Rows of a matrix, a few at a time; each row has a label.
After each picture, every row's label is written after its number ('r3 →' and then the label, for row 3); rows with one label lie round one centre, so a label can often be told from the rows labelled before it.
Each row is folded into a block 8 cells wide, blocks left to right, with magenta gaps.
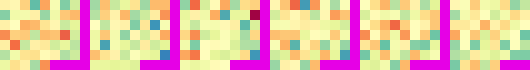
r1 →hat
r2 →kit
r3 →kit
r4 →hat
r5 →hat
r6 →hat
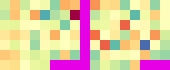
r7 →kit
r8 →hat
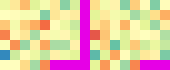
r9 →hat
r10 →hat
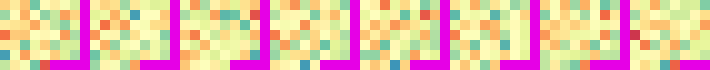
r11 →hat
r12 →hat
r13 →kit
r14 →hat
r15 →hat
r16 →hat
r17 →hat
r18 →hat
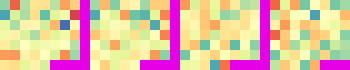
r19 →kit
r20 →kit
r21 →hat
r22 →hat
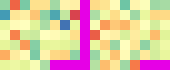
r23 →kit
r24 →hat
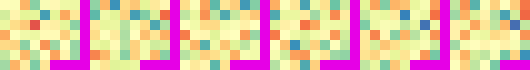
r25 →hat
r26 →kit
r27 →hat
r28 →hat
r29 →kit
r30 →kit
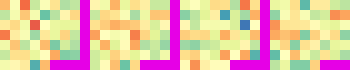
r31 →hat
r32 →hat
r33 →kit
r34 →hat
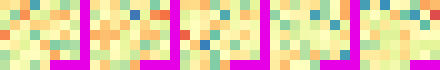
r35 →hat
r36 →hat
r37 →hat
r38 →kit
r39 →kit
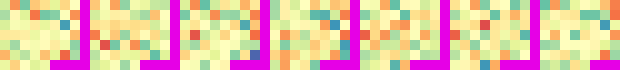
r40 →kit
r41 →hat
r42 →kit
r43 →kit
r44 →hat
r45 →hat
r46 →kit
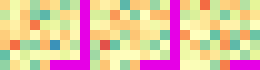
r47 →hat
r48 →hat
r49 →hat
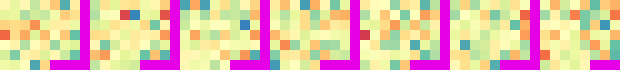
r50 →hat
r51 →kit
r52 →kit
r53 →hat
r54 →hat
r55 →kit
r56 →kit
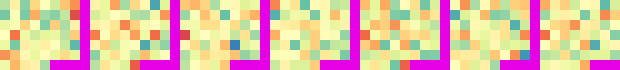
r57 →kit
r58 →hat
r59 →hat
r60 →hat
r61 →hat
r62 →kit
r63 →hat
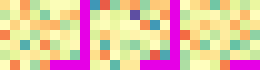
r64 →hat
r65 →kit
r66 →hat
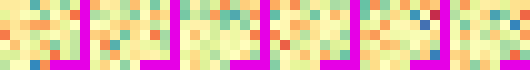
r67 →hat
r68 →hat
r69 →kit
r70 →hat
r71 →kit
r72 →kit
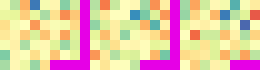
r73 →hat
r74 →kit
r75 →kit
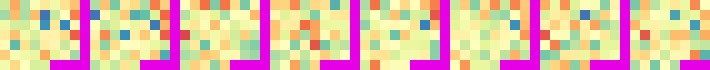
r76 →kit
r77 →kit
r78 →hat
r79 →hat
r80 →kit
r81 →kit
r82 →hat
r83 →kit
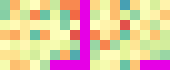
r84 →kit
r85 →hat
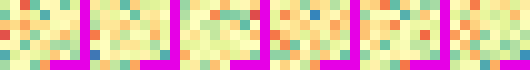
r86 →hat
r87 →hat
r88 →kit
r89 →hat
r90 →hat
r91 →hat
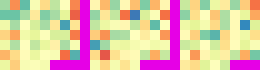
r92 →kit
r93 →kit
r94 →kit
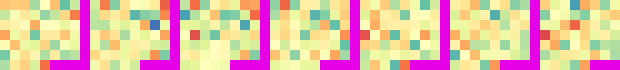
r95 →hat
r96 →kit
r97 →kit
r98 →kit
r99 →hat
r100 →hat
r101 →hat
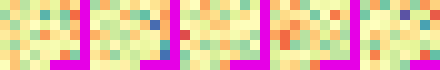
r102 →kit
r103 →kit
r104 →hat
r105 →hat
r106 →kit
